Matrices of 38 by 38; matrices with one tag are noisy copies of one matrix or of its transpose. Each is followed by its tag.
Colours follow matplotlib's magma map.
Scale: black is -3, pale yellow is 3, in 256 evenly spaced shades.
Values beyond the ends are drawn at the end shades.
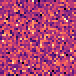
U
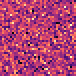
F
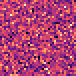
F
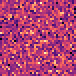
U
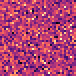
F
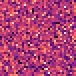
F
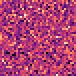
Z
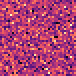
F
